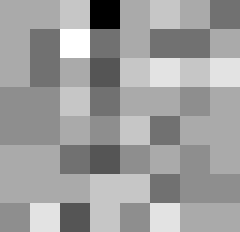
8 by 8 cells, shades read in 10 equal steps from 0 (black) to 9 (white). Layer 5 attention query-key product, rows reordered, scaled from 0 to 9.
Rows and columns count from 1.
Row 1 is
6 6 7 0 6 7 6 4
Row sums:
42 43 49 44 44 41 46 48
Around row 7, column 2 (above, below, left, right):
6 8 6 6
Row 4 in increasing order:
4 5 5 5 6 6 6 7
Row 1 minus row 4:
1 1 0 -4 0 1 1 -2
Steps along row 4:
same up down up same down up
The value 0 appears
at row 1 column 4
